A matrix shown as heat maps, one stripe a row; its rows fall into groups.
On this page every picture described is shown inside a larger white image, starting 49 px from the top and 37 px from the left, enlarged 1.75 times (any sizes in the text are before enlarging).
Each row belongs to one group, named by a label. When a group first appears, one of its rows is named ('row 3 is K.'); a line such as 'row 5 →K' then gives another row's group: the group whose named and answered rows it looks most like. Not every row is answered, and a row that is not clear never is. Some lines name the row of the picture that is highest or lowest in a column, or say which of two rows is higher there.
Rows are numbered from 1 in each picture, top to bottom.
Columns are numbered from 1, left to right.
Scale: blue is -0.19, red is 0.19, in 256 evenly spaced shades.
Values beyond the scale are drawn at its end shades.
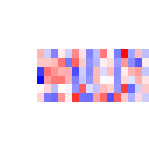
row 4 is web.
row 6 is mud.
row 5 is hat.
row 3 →web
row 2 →hat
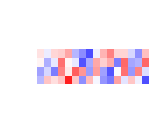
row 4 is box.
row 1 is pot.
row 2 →pot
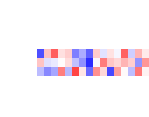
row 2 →pot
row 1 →web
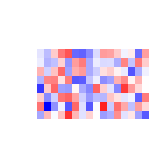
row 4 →web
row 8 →box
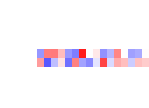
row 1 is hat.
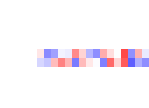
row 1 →mud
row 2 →hat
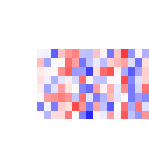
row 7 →mud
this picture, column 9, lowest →6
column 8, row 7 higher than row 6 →No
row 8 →pot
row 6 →hat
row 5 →pot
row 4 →hat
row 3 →pot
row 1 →mud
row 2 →pot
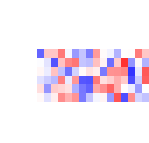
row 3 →hat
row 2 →mud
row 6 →box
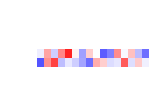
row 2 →web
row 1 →box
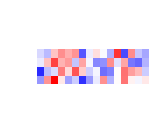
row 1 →box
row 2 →hat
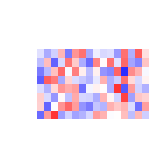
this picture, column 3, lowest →2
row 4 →web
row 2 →pot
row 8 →web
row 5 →box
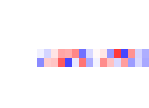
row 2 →hat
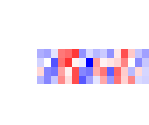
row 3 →mud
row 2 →pot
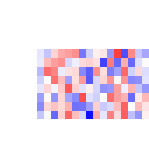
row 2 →hat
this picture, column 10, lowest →2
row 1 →box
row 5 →box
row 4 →hat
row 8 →pot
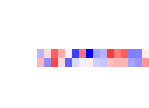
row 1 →hat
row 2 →hat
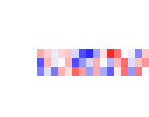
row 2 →web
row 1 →pot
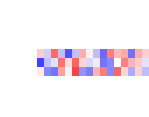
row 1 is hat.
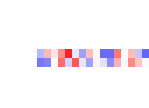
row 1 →box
